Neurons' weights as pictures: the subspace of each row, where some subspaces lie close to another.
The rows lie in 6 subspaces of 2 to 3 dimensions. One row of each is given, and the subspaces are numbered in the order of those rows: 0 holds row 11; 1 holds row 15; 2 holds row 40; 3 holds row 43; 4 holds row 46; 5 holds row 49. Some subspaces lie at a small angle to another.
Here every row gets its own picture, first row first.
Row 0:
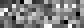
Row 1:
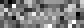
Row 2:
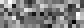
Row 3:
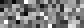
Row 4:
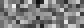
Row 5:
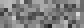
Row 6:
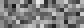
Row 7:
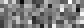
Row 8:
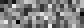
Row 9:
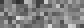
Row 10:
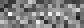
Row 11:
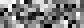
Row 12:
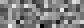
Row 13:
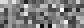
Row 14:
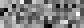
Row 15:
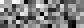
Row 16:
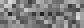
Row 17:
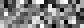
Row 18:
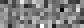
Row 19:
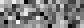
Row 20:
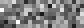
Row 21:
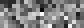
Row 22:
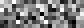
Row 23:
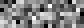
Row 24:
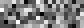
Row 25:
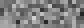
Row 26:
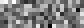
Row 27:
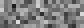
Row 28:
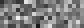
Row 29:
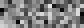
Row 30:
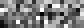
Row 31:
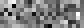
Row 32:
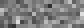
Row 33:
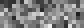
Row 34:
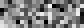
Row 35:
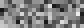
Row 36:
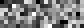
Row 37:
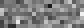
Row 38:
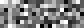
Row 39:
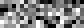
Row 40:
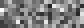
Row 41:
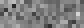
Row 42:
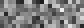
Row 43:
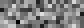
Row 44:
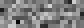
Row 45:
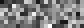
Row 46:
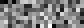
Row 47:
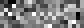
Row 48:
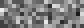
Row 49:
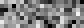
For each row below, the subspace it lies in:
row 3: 3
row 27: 1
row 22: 1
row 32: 3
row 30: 0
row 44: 4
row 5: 0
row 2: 5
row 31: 5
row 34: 2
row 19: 3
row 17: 1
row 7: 4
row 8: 4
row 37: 3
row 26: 4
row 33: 0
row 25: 1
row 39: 5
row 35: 2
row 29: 2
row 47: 5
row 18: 4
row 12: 4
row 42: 1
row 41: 5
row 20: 3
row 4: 1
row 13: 3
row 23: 4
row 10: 5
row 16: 5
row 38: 3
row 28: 4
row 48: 2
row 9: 1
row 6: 1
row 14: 0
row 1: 5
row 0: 0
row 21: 0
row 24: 3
